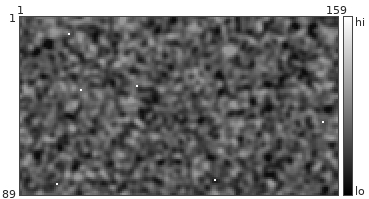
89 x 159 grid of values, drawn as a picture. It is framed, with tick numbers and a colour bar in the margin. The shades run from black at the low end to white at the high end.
Grain: blotchy. Average level on the scale: 30%. Lone odd cells: 6, each higher than its neighbours. Slope: none. Seam: none. Histogram: bell-shaped. Stripes: none.
